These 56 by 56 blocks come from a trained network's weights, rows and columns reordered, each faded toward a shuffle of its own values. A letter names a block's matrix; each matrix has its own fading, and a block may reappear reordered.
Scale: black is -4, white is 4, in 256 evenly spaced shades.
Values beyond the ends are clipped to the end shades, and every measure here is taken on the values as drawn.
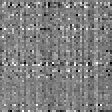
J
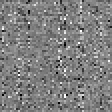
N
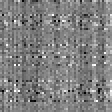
J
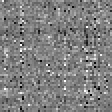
N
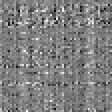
J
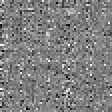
N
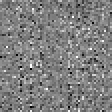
N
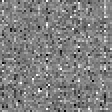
N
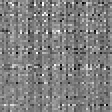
J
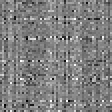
J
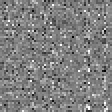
N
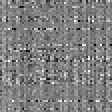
J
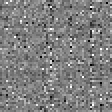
N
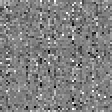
N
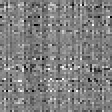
J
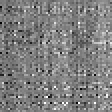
J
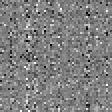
N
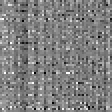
J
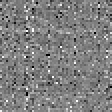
N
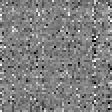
N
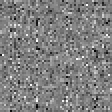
N
